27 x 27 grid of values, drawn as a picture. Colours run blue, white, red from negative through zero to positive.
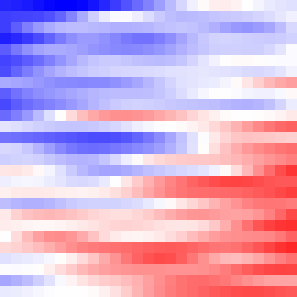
The grain runs across in streaks. Values change most from cell to cell in the centre. The ninth with the highest average is the bottom right. Values rise toward the bottom right. The top left is the ninth with the lowest average.
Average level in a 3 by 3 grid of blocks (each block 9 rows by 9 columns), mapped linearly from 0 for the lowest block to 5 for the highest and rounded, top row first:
012 | 124 | 345
